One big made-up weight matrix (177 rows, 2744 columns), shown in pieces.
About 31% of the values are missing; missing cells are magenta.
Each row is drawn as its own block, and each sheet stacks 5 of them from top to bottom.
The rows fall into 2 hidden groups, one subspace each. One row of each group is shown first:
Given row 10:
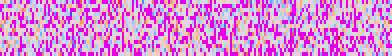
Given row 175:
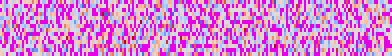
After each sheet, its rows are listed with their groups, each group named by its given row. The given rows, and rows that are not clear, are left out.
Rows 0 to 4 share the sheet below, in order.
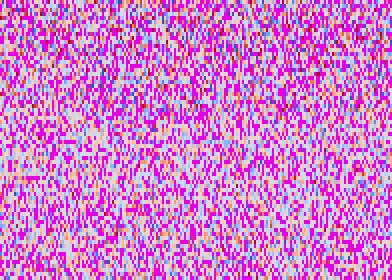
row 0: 175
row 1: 175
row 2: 175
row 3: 10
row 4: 10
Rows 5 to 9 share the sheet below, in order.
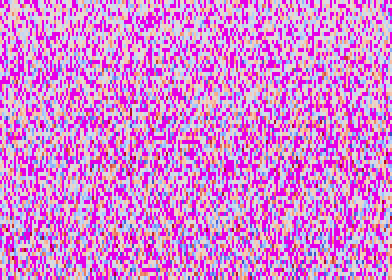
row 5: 10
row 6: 175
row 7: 175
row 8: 10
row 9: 175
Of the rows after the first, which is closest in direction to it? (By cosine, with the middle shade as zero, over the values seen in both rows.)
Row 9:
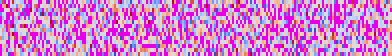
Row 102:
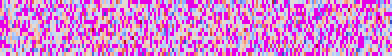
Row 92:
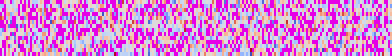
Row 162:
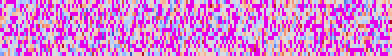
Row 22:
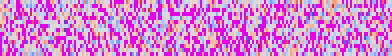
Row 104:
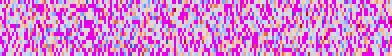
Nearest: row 104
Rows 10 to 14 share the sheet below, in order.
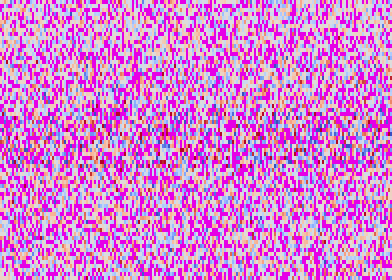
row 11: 175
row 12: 175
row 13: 175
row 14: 175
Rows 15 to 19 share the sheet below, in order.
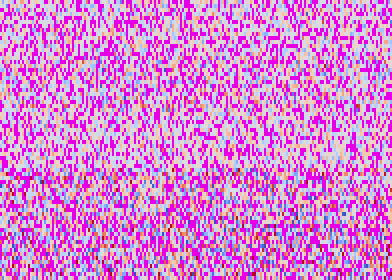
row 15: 175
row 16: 175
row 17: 10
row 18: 175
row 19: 10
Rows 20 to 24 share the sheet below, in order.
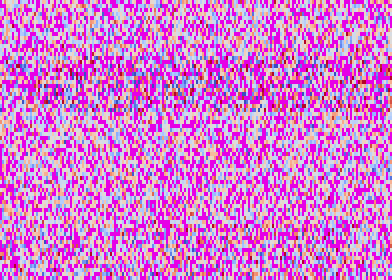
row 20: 175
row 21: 175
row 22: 10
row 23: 10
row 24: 10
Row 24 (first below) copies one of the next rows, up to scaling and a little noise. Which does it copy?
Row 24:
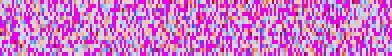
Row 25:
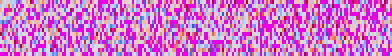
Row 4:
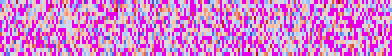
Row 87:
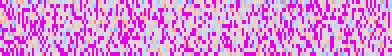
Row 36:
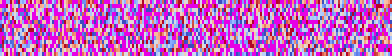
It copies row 25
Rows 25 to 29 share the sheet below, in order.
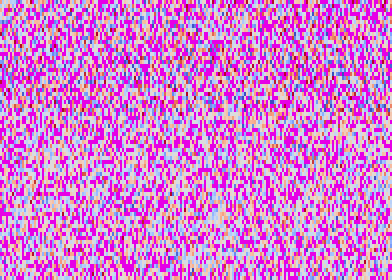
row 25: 10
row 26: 10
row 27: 10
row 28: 175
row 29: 10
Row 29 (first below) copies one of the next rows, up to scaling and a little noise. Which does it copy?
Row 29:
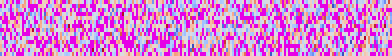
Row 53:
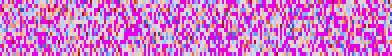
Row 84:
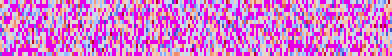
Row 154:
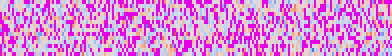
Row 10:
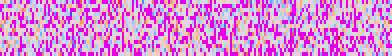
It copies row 84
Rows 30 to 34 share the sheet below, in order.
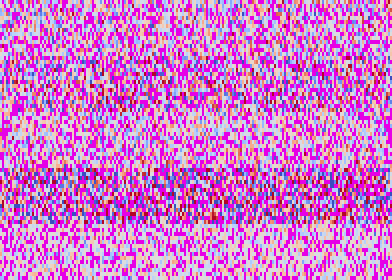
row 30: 10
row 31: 175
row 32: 175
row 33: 175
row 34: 175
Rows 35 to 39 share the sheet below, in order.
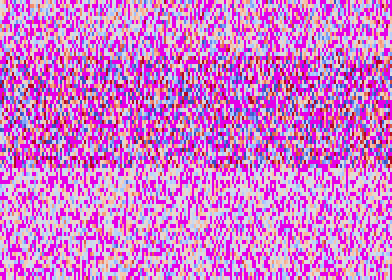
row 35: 10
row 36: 10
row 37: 175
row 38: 175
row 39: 175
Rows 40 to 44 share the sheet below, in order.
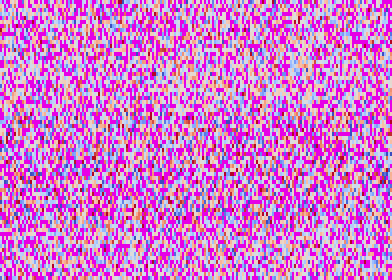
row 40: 175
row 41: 175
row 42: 10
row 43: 10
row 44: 10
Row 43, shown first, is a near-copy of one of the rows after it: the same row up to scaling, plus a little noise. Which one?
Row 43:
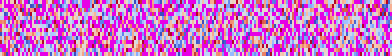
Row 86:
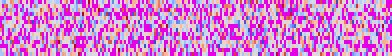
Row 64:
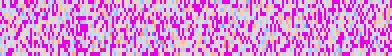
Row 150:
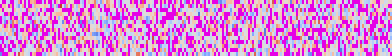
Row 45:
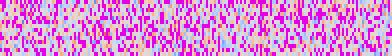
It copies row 45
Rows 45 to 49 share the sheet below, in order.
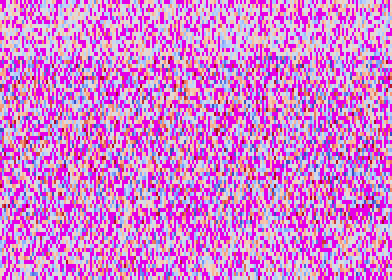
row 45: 10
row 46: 10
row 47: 175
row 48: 175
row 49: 175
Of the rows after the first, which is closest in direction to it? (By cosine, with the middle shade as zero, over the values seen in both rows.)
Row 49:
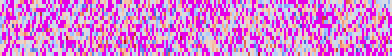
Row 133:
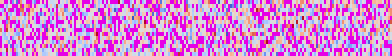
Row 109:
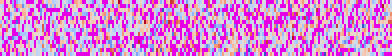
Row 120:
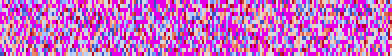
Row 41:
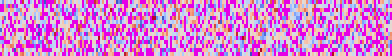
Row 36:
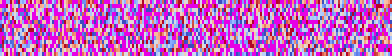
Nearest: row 41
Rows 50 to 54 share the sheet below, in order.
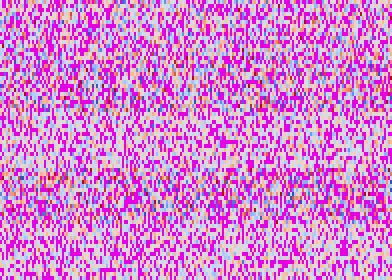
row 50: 10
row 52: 10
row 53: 10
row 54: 175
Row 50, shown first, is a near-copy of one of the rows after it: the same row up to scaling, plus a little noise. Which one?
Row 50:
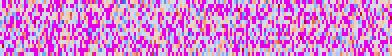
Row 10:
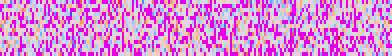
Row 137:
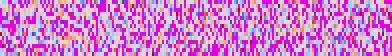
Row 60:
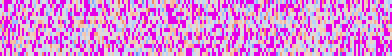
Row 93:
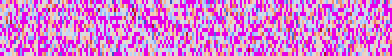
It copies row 137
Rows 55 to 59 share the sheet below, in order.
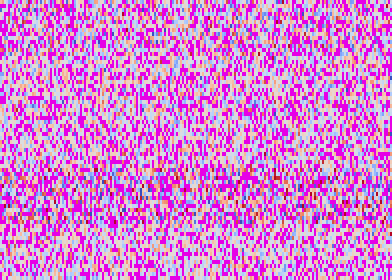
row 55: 10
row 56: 175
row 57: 175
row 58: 175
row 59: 10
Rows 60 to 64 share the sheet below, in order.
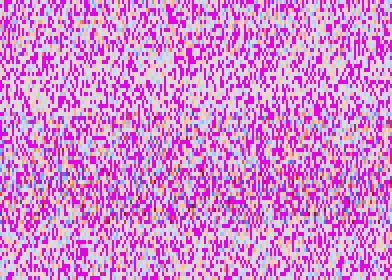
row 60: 10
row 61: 10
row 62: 10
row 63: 10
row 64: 10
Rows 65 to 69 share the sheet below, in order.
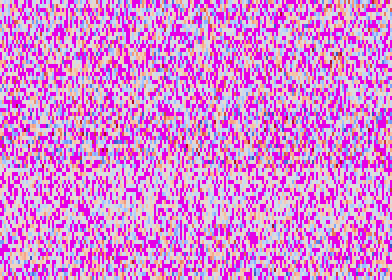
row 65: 10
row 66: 10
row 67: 10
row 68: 175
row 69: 175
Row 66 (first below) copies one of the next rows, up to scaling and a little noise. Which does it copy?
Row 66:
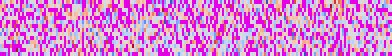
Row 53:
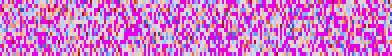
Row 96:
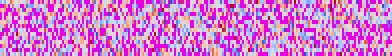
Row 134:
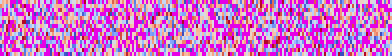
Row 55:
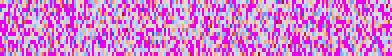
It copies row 96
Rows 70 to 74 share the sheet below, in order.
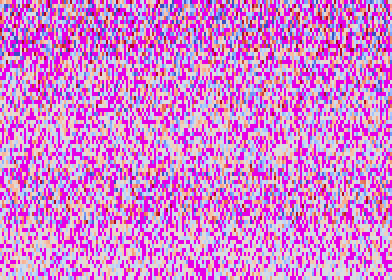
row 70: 175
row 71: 175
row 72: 175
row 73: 175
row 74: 10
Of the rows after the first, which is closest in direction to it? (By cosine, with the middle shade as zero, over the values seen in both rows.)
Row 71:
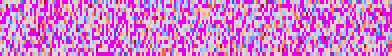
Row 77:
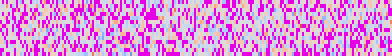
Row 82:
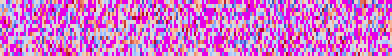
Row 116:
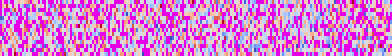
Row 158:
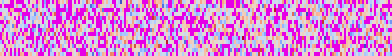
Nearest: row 77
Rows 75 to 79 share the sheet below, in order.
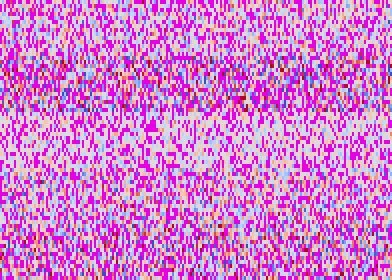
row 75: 10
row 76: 10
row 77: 175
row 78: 175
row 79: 10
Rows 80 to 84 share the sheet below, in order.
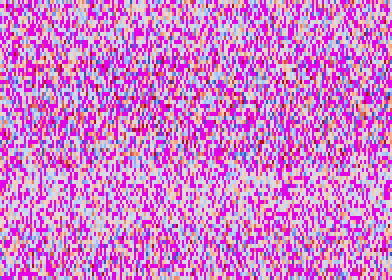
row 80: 175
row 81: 175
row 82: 10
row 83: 10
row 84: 10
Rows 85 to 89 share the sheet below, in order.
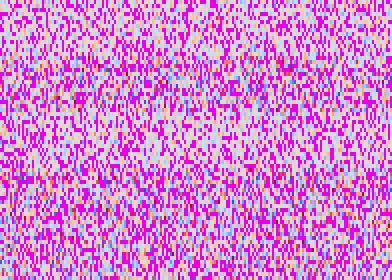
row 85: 175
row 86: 10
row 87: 10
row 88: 10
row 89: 10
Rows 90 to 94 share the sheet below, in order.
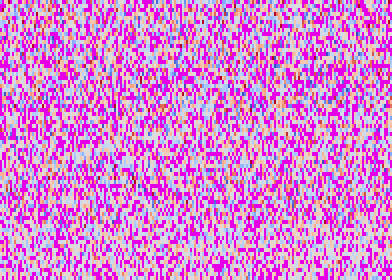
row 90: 10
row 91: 175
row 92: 175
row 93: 10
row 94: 10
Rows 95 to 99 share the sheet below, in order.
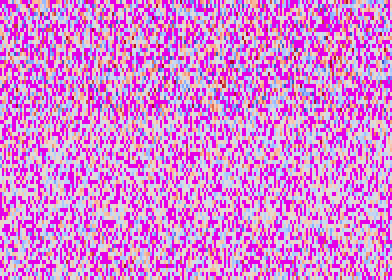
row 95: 175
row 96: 10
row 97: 10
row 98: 10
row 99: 175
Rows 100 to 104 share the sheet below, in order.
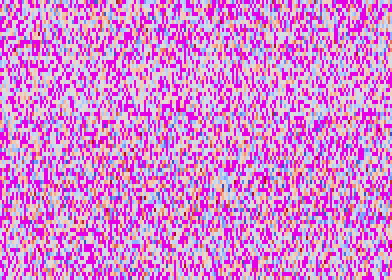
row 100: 175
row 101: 10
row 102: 175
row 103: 10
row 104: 175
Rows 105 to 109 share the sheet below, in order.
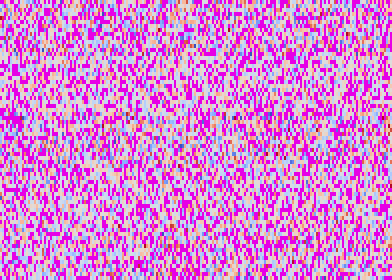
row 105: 175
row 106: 10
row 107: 10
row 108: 10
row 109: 10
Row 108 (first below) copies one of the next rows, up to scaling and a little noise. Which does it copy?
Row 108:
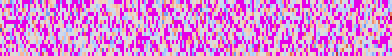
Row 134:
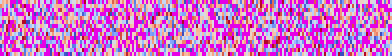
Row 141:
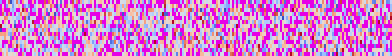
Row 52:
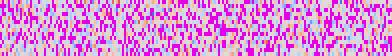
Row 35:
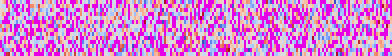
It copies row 141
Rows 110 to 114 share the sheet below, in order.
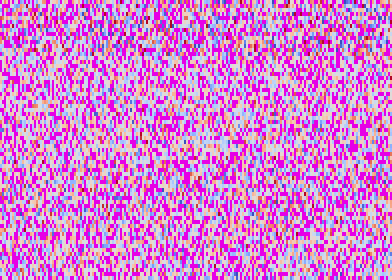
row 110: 175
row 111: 175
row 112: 175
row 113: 10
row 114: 10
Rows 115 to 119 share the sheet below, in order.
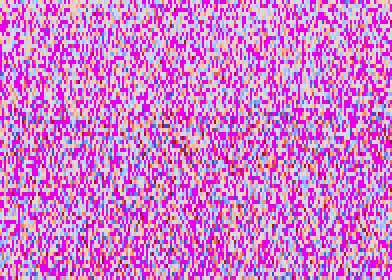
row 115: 175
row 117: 10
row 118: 175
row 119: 175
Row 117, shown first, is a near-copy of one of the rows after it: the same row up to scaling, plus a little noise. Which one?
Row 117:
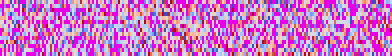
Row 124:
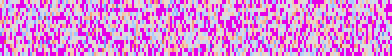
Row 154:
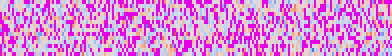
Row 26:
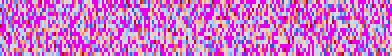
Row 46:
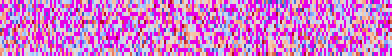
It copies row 46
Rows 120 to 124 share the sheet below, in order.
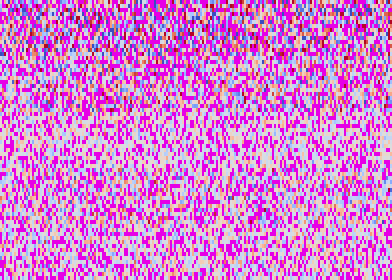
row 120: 175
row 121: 175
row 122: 10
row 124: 10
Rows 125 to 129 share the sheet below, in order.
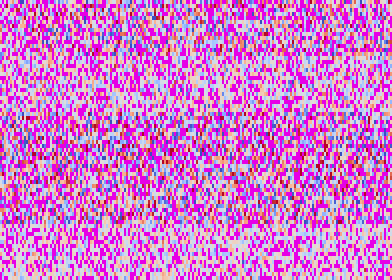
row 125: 175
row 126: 10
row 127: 175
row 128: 10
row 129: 175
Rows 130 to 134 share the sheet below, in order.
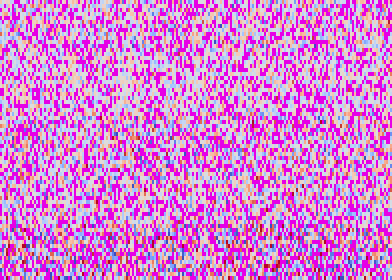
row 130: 10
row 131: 10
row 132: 175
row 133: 10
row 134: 10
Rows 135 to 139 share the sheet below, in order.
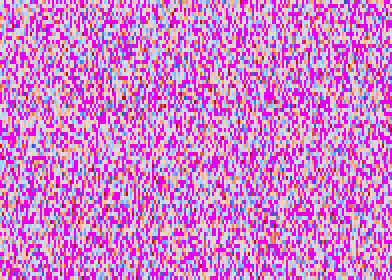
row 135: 175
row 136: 175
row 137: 10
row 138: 10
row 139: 175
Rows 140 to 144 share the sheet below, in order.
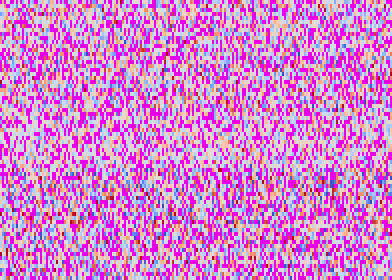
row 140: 175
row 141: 10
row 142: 175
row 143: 10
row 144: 10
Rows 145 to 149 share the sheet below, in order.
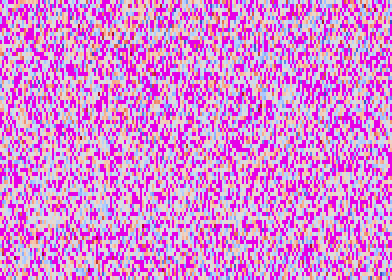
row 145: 175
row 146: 175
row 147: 10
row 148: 10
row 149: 10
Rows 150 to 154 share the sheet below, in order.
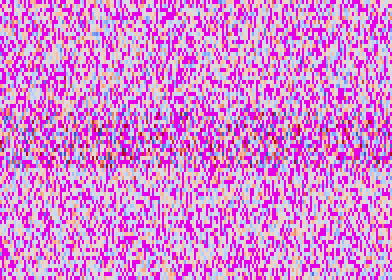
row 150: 10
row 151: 10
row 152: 175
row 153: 10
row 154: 10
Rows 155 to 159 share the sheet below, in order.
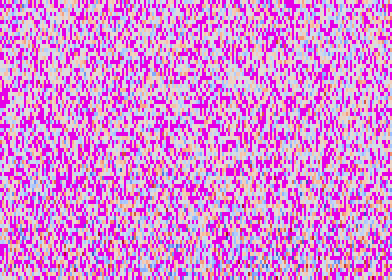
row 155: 10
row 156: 175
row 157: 175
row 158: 175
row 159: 10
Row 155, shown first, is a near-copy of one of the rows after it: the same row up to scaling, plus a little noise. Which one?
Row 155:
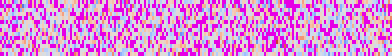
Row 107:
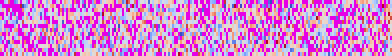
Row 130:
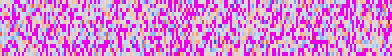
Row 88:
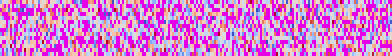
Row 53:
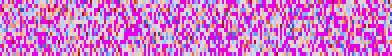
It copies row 107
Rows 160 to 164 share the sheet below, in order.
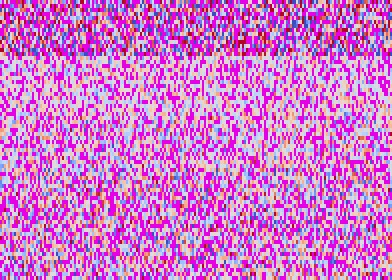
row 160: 10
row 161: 10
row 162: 175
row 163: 175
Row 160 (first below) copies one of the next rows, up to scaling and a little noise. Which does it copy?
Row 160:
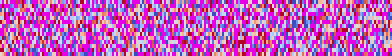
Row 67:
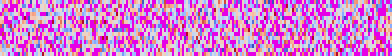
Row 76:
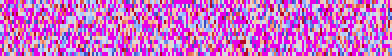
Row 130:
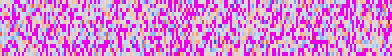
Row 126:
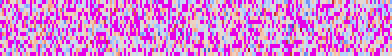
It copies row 76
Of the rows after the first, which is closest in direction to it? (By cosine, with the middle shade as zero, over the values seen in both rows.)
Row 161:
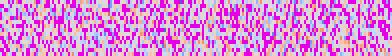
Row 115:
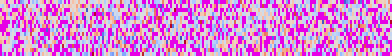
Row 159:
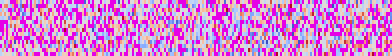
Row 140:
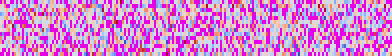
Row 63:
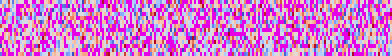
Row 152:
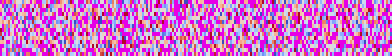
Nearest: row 159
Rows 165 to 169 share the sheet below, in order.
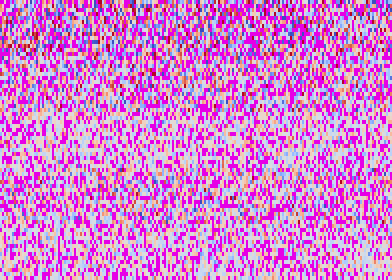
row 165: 10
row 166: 175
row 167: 10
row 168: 175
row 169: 10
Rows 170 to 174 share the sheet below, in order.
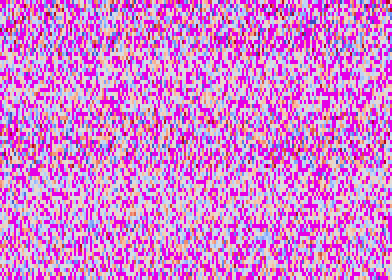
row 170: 10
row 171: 10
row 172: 10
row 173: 175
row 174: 10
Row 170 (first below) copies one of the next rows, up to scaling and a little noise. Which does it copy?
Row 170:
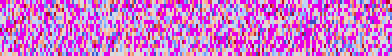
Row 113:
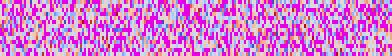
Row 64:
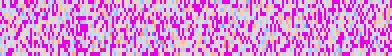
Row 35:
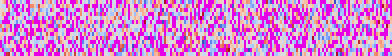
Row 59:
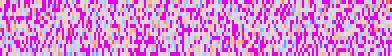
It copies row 59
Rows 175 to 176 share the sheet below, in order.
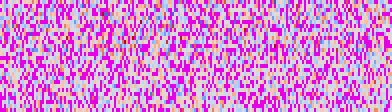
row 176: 10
